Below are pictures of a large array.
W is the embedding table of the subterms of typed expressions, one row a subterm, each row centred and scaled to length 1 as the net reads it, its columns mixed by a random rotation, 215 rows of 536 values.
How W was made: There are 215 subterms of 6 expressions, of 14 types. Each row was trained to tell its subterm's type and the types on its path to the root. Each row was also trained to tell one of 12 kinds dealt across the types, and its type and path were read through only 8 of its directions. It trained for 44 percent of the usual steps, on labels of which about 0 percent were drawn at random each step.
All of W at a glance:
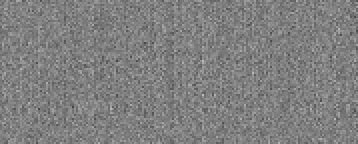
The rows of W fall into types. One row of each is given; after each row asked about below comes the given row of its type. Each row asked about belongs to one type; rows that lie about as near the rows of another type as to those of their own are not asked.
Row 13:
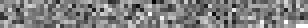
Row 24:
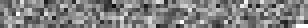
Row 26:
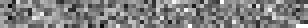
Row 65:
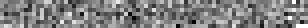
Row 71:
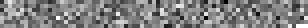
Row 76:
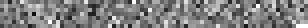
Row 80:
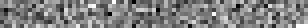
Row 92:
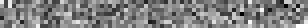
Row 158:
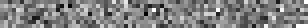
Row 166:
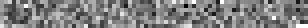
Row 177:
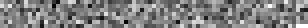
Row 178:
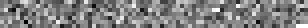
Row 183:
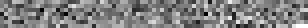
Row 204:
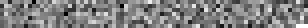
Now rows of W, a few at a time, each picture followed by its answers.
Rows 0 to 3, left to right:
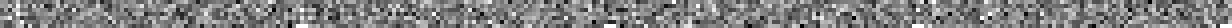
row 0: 24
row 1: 158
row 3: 92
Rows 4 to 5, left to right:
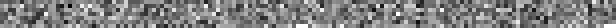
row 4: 158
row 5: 13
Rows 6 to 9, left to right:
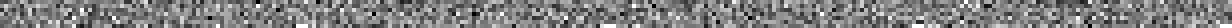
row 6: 71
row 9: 183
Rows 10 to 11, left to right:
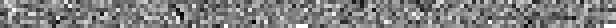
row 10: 204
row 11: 177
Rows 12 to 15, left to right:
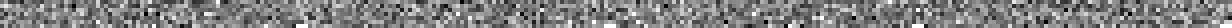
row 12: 76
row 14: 71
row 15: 26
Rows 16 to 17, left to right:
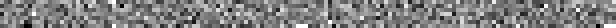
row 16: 183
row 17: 76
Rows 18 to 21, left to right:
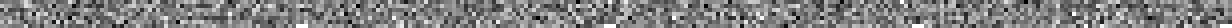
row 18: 177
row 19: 92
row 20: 13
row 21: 166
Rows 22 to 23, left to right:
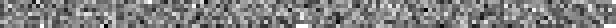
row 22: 24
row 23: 158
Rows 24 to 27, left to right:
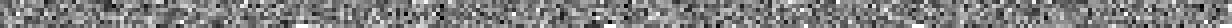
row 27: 183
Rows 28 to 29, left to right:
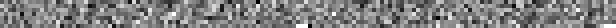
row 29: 13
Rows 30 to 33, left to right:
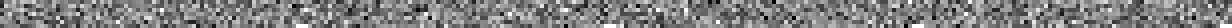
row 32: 65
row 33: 26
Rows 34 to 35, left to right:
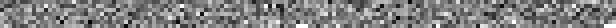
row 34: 71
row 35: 13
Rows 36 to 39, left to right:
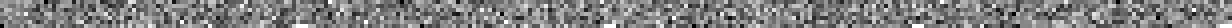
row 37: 65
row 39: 76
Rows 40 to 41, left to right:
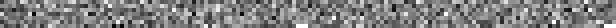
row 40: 80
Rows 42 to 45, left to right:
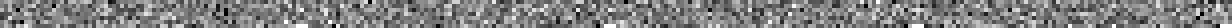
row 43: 76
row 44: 24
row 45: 80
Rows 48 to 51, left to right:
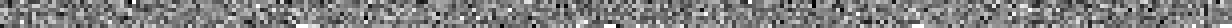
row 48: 76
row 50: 24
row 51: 13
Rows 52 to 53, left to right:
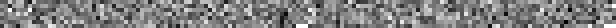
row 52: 71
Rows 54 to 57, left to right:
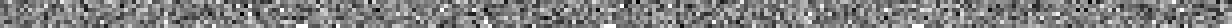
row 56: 26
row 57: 177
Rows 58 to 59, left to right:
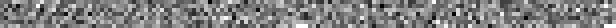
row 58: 183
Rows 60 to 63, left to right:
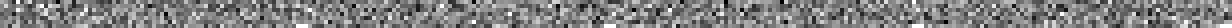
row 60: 178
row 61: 178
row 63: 13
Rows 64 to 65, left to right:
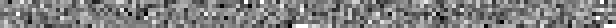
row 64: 24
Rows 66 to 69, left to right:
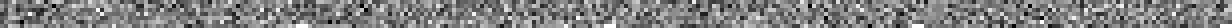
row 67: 92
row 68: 76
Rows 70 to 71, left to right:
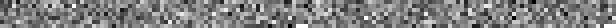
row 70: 80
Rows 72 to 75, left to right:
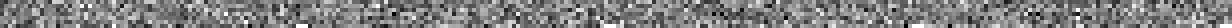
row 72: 158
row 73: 76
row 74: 65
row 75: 65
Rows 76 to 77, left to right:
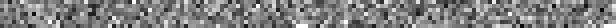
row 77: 183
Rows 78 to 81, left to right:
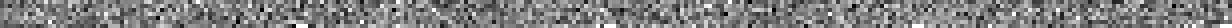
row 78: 26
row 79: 92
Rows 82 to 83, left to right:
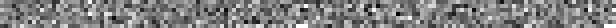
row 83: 158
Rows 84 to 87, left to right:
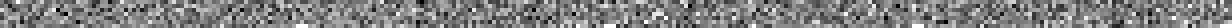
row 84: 178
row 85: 177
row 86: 204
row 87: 13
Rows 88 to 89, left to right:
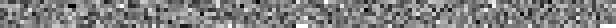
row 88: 71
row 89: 178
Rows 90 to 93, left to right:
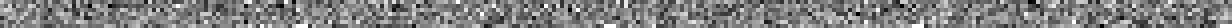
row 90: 13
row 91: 76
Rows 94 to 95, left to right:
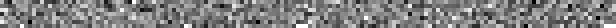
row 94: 178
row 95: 178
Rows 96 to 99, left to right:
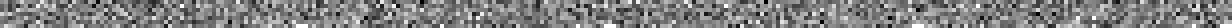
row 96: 183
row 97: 26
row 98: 80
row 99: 76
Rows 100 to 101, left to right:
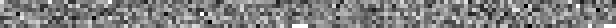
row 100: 204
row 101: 204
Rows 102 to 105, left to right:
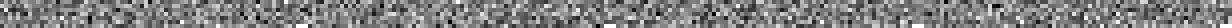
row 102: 71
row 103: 24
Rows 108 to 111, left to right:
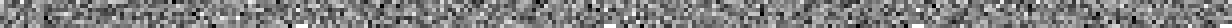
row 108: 65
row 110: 76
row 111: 158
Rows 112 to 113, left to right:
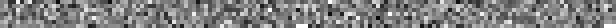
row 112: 178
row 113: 204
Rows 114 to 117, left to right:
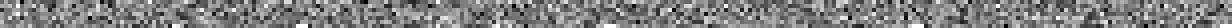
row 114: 13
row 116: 183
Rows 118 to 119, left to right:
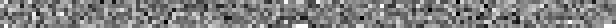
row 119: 80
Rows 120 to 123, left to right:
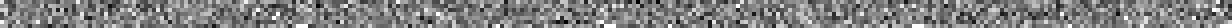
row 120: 178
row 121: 26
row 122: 26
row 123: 65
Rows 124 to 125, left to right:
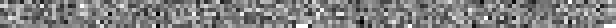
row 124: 24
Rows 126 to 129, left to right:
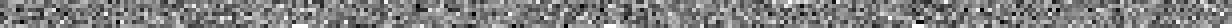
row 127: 178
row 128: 166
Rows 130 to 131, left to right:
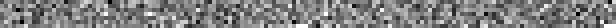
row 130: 177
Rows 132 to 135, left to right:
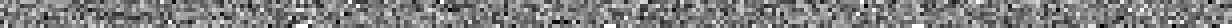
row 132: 65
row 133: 178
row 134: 24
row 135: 80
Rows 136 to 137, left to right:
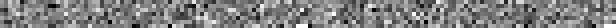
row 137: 177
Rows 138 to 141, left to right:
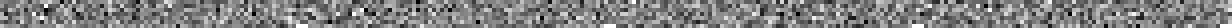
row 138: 71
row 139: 178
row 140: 183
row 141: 76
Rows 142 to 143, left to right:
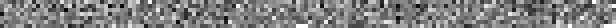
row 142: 13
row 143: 13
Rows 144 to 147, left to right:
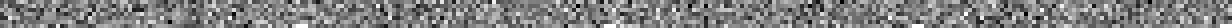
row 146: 13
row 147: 204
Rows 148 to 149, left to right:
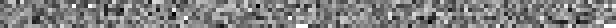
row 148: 80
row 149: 26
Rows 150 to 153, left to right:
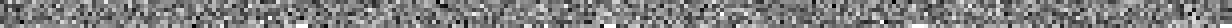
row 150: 92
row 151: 71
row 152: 204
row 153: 92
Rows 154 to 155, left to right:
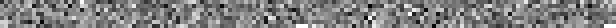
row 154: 166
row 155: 71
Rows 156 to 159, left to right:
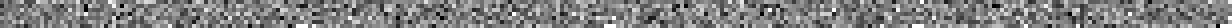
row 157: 71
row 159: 71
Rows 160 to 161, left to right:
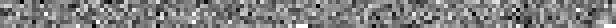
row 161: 26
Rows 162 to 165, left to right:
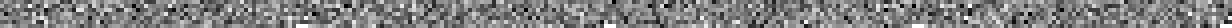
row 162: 71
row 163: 177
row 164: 92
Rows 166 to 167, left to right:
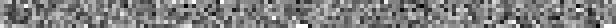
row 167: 76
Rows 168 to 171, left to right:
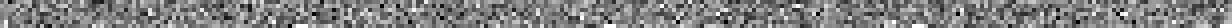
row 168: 24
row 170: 71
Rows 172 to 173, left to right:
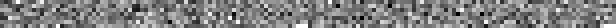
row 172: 76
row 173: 65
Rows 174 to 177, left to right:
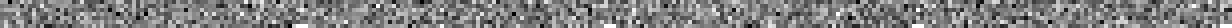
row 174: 24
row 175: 26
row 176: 158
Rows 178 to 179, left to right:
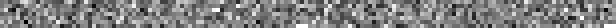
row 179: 178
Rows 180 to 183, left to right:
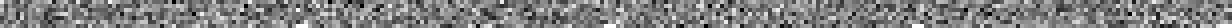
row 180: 65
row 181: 177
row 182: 178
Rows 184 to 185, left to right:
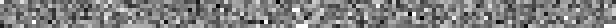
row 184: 204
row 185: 204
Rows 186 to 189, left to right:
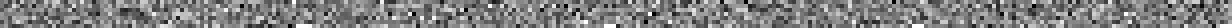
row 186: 80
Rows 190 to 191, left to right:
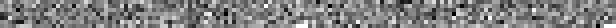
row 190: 13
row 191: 76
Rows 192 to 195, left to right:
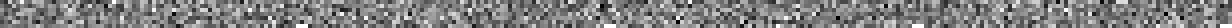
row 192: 65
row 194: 71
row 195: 92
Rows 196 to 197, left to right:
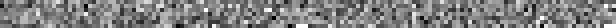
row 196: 80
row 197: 177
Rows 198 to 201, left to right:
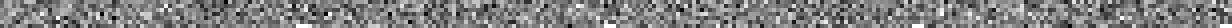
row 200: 13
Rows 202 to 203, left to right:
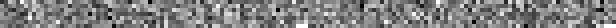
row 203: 177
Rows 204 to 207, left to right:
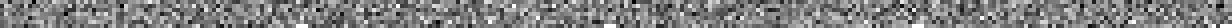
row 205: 158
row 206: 92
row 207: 92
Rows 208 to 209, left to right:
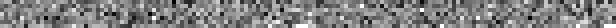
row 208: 65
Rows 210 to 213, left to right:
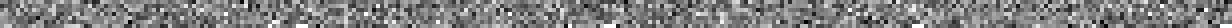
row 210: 158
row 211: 26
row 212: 24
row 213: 178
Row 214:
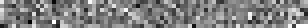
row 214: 92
